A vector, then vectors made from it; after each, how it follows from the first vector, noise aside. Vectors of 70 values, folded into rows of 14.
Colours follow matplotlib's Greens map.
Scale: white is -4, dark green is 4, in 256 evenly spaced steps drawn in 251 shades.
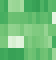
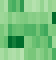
negated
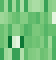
sign-scrambled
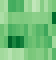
negated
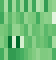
sign-scrambled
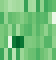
sign-scrambled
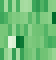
sign-scrambled
